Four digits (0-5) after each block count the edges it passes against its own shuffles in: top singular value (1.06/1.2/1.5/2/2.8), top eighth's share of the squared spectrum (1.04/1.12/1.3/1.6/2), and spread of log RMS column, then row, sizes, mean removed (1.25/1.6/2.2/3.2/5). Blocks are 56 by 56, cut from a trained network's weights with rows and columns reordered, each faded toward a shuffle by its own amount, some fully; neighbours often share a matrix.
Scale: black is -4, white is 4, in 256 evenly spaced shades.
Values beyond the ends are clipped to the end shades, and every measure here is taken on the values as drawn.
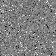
0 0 0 0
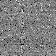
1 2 1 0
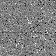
0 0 0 0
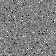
0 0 0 0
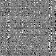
2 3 3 0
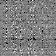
3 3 3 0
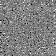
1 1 1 0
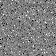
0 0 0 0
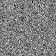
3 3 1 1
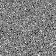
0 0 0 0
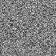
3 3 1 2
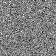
0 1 0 0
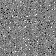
1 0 0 0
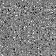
1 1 0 1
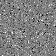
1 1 0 1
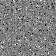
1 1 0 0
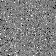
1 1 0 0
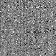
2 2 0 1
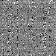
2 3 2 0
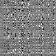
3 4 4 1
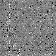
2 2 2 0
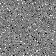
0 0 0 0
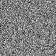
2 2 1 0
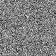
1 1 0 0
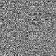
3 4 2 2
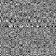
4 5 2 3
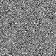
3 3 0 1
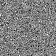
1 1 0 0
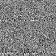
3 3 0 2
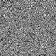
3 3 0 1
